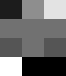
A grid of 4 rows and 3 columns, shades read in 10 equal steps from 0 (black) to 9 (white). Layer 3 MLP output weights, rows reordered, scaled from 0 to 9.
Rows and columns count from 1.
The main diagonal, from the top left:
1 4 3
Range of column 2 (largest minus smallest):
5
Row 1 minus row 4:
-8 5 8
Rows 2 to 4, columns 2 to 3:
4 4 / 4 3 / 0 0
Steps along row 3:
up down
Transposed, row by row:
1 4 3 9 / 5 4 4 0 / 8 4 3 0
